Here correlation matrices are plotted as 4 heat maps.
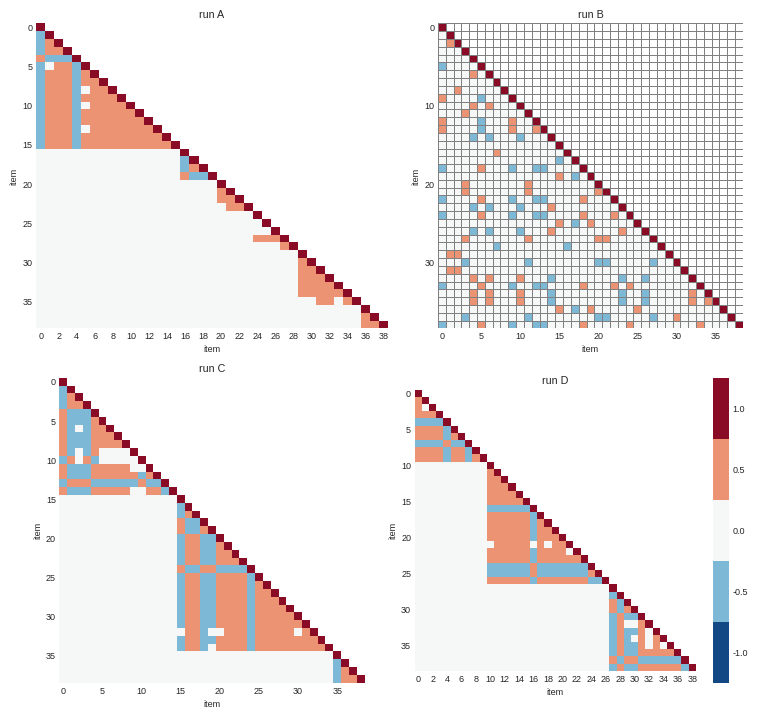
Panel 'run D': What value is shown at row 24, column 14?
-0.5
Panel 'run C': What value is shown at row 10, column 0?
-0.5
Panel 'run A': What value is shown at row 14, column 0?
-0.5
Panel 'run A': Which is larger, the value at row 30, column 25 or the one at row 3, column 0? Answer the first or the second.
the first
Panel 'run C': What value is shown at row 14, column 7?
0.5
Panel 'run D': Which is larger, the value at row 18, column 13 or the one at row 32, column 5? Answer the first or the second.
the first
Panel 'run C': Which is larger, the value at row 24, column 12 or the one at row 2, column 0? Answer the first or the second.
the first
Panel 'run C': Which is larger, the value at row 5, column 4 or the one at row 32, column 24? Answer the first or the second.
the first
